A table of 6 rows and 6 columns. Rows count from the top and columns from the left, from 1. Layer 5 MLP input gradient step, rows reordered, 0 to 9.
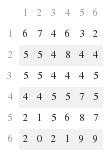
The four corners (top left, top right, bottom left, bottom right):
6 2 2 9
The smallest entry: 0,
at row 6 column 2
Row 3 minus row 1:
-1 -2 0 -2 1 3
